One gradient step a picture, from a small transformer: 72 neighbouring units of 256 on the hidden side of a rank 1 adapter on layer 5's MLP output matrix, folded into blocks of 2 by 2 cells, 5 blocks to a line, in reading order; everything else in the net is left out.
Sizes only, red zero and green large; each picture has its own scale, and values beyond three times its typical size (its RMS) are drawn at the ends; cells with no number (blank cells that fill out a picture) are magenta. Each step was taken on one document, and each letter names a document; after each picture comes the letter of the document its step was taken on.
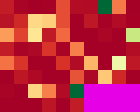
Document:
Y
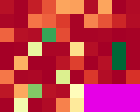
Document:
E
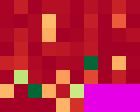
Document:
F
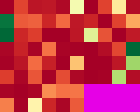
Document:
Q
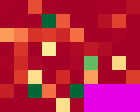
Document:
F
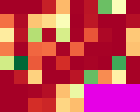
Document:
Y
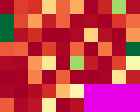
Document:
Q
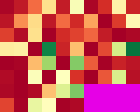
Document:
Q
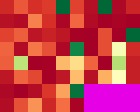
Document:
Y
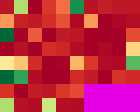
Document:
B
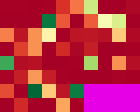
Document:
F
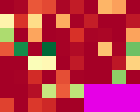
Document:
Q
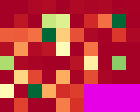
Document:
F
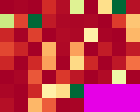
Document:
Q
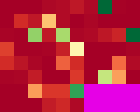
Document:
Y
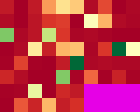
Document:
E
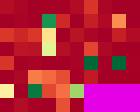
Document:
F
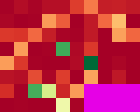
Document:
F
